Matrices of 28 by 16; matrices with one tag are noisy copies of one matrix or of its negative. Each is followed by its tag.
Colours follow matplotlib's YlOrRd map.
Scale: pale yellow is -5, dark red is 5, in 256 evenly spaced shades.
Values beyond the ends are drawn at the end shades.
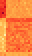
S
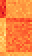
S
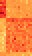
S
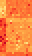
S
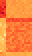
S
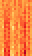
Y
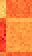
S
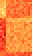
S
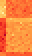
S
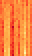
Y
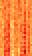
Y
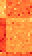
S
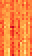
Y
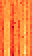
Y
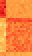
S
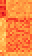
S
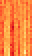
Y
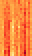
Y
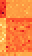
S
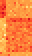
S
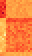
S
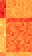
S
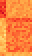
S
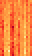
Y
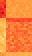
S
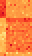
S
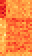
S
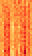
Y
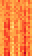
Y
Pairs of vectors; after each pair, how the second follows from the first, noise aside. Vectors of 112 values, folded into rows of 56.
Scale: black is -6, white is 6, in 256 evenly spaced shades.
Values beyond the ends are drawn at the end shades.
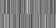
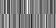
scaled up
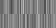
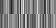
scaled up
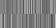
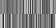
scaled up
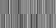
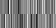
scaled up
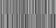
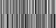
scaled up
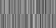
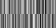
scaled up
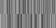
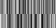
scaled up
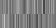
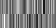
scaled up
